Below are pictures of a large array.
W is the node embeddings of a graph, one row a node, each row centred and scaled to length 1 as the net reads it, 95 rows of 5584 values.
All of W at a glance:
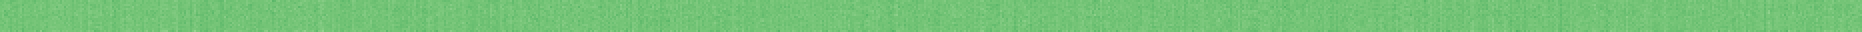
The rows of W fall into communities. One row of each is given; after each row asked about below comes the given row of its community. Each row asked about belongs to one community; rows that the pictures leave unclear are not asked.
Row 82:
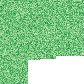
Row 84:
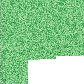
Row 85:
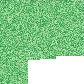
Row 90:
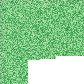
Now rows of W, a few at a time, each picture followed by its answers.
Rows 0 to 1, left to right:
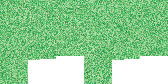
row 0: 84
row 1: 90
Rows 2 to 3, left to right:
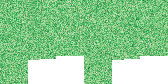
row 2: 84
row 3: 85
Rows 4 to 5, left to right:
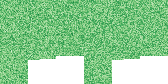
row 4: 90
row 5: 84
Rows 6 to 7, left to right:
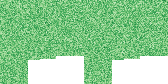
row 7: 85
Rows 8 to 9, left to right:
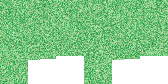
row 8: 82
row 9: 84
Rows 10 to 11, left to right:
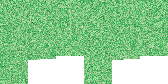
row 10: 84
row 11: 85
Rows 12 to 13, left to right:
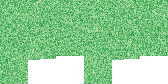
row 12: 85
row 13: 90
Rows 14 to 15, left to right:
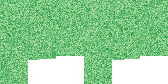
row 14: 84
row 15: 90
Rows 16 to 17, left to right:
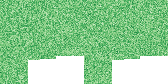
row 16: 84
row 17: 82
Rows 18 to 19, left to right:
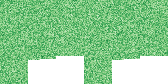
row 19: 84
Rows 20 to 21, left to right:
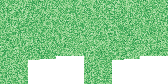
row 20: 84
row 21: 90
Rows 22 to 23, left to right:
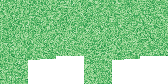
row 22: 84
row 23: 82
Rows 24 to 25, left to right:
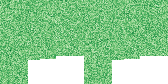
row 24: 85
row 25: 90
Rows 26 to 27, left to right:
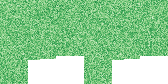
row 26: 90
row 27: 90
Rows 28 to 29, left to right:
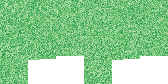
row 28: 84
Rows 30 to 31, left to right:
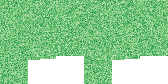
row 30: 85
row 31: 82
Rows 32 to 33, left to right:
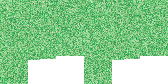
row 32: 90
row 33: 82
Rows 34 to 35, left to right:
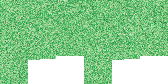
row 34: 90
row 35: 82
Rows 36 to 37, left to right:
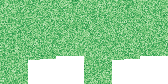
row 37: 82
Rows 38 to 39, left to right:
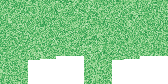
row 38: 85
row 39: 90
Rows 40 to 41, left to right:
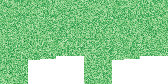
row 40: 82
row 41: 90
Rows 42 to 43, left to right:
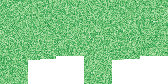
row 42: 82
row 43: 84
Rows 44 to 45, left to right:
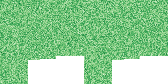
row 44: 84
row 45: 90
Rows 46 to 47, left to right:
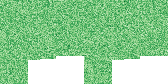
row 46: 82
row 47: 82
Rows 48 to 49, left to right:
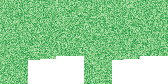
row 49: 90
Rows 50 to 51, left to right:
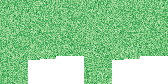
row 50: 85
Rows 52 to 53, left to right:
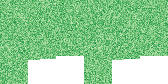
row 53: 84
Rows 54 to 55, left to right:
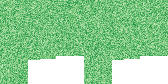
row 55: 85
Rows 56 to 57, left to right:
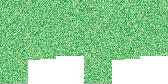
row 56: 85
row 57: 90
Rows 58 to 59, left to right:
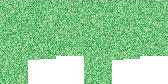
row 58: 84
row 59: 85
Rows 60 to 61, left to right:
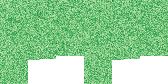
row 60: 90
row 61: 90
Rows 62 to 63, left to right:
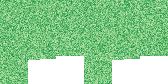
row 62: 85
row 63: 82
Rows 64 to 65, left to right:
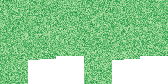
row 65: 85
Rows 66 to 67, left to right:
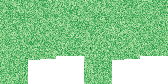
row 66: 82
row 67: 82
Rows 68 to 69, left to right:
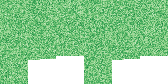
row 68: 84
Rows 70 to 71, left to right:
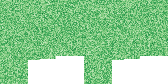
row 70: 90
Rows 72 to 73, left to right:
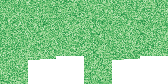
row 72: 85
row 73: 84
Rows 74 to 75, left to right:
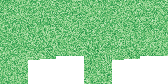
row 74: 85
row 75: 85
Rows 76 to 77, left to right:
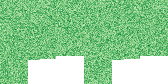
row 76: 90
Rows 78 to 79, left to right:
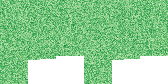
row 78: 84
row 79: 90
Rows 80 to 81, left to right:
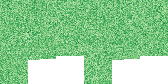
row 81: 82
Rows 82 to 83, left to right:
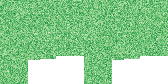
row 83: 85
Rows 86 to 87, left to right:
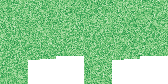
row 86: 84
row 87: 85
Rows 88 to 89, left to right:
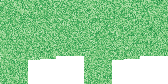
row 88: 82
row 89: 90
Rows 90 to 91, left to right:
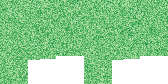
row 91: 90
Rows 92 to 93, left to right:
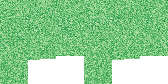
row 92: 90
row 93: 90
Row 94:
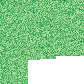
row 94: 85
